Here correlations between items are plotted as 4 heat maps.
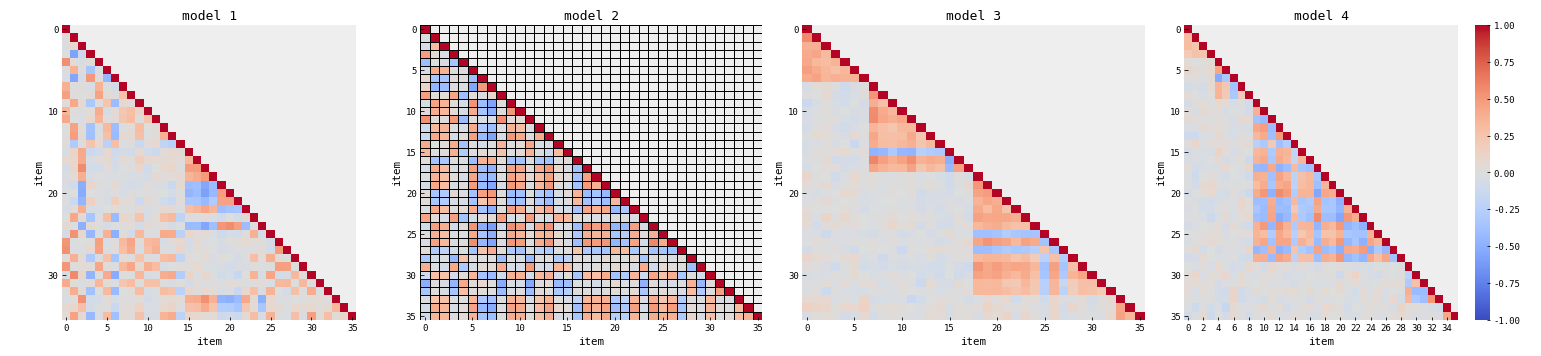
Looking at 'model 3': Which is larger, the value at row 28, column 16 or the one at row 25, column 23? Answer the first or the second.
the first
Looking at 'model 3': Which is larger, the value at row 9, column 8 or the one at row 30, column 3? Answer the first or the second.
the first
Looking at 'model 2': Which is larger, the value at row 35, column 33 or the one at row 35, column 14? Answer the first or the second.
the first
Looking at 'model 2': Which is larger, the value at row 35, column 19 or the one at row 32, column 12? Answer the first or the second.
the first
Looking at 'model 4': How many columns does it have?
36
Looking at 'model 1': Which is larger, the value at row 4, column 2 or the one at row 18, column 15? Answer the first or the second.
the second
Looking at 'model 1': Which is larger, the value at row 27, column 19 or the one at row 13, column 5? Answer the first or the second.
the second
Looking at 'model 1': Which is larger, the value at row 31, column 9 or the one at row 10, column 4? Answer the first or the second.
the second
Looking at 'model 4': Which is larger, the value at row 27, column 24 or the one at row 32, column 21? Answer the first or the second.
the second
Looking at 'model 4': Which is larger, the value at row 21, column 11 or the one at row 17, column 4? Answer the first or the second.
the first
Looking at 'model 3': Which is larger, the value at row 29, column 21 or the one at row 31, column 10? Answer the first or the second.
the first
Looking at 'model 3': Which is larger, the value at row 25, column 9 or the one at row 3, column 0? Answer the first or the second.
the second
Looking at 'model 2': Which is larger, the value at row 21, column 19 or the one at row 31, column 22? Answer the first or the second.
the second
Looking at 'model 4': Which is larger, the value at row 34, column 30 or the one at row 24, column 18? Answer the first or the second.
the second
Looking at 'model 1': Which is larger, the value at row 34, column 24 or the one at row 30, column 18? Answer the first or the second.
the second
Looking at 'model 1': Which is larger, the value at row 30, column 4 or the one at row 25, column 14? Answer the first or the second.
the first
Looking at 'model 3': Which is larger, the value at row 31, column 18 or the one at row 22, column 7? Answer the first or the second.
the first
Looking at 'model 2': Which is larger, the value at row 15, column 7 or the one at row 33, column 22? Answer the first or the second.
the second
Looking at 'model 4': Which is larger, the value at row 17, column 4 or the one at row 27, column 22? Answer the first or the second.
the second
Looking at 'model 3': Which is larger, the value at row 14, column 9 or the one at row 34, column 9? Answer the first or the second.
the first
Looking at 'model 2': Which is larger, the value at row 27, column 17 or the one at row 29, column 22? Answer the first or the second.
the second
